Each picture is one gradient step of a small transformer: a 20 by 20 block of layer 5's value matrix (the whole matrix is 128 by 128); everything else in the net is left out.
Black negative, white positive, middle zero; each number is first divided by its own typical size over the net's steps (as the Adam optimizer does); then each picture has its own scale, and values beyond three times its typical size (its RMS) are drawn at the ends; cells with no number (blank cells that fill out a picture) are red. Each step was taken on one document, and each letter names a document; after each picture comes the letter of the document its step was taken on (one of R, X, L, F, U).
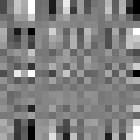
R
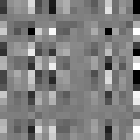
R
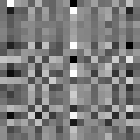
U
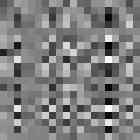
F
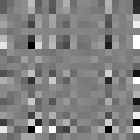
R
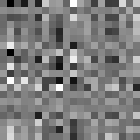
U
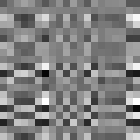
F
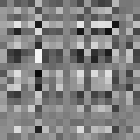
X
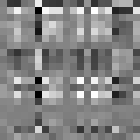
X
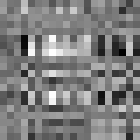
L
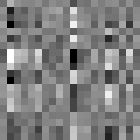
U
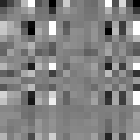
R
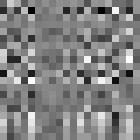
X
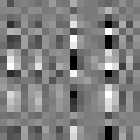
U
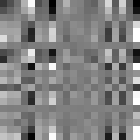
R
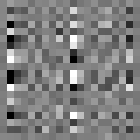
U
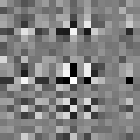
F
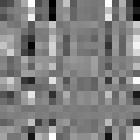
R
